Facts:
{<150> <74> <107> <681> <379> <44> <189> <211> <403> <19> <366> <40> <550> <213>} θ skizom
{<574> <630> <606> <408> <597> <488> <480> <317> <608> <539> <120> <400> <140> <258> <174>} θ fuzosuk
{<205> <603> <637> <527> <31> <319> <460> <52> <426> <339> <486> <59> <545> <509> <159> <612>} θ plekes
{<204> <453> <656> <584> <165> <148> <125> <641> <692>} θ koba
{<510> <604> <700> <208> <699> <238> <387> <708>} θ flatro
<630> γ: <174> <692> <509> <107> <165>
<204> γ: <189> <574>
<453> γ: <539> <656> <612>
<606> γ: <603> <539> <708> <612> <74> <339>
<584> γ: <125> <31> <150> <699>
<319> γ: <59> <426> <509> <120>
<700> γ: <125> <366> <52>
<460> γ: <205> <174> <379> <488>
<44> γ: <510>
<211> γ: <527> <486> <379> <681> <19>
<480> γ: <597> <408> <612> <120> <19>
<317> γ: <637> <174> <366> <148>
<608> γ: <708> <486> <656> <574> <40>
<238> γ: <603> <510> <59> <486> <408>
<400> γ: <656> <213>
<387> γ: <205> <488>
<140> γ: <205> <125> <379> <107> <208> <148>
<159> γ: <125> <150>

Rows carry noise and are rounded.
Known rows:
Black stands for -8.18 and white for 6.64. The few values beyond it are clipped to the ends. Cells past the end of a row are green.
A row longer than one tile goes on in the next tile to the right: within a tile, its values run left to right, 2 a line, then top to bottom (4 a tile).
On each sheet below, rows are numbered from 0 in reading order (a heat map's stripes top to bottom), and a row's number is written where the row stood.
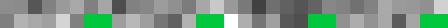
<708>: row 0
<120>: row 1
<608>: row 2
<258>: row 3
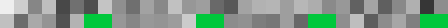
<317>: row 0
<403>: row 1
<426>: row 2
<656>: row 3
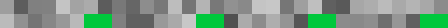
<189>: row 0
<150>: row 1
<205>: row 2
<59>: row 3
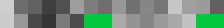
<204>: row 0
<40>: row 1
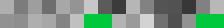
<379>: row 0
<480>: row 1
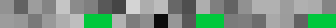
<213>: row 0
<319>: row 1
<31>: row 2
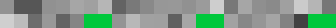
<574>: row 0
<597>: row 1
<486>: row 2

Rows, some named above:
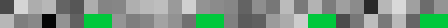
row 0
<319>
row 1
<637>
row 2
<150>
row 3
<510>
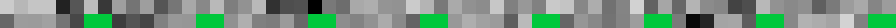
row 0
<460>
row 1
<125>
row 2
<453>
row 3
<527>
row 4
<174>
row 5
<148>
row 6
<159>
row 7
<708>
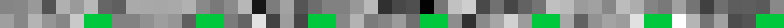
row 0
<19>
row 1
<603>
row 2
<238>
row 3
<453>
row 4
<700>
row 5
<366>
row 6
<608>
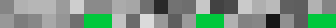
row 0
<637>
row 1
<211>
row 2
<319>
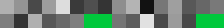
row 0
<44>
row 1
<238>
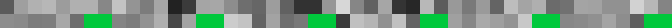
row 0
<426>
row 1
<140>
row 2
<400>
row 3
<387>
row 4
<681>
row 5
<527>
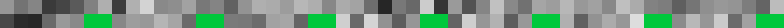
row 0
<584>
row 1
<612>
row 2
<31>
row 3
<211>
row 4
<488>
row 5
<366>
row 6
<539>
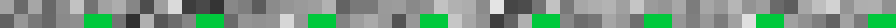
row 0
<641>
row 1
<44>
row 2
<699>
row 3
<408>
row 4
<630>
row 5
<52>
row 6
<107>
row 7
<509>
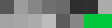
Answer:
<606>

